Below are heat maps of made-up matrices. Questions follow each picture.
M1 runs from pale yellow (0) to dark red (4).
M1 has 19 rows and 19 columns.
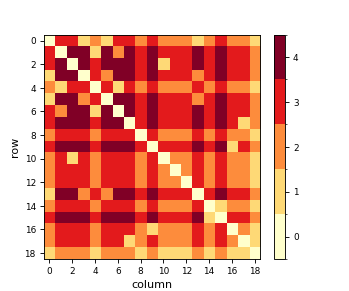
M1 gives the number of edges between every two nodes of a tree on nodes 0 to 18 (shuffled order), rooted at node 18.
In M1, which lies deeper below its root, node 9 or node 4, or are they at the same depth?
node 9
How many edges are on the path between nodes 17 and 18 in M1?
1
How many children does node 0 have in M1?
3
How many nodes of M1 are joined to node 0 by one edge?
4
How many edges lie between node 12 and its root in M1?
1
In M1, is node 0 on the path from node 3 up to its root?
yes
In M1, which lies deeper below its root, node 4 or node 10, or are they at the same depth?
the same depth
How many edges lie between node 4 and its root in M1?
1
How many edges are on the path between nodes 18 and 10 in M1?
1
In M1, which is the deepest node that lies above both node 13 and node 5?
0
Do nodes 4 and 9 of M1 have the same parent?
no
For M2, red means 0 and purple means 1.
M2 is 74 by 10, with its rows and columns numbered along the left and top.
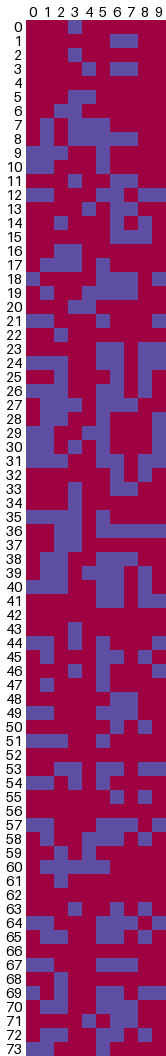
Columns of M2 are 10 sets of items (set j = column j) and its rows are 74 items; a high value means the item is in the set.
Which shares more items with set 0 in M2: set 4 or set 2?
set 2
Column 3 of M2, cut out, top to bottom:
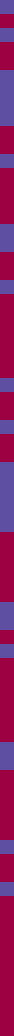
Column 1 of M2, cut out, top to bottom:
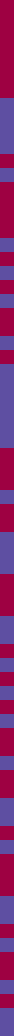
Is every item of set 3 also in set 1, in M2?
no
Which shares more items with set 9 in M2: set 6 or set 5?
set 5
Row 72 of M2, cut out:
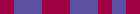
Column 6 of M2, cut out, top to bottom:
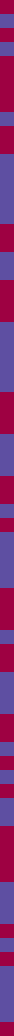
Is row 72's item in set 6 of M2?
yes
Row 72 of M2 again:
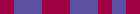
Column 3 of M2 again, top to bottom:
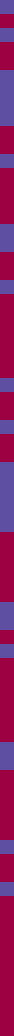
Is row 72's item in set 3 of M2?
no
